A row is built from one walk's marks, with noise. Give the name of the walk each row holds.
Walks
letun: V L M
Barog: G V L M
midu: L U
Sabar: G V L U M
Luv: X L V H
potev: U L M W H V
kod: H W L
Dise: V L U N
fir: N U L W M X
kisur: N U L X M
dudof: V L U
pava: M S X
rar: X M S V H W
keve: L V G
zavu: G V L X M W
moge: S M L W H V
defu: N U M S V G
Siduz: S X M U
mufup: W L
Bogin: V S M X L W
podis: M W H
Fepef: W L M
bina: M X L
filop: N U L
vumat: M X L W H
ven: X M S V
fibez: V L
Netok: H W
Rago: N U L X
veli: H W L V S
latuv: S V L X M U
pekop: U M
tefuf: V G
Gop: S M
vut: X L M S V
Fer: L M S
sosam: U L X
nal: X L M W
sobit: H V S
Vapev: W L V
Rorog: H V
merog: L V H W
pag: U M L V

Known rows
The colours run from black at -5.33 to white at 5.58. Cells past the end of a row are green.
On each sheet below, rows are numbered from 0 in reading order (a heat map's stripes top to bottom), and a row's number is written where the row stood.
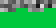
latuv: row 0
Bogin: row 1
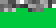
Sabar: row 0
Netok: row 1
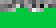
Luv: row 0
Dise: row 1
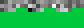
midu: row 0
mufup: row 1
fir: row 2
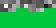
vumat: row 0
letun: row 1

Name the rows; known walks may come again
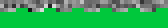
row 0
dudof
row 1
merog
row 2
midu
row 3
pag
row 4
fibez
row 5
pekop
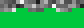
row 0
Barog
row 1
podis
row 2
latuv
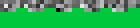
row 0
vumat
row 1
vut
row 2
mufup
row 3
sobit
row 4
kisur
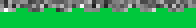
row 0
Dise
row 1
Fer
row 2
Fepef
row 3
Bogin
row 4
Luv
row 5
letun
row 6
bina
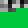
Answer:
rar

